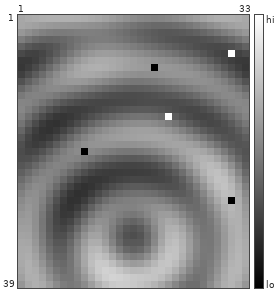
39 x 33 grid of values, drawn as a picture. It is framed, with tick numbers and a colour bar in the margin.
Lone odd cells: 5, 2 higher and 3 lower than their neighbours. Ninth with the lowest average: middle left. Rings: centred on the bottom middle. Histogram: bell-shaped.
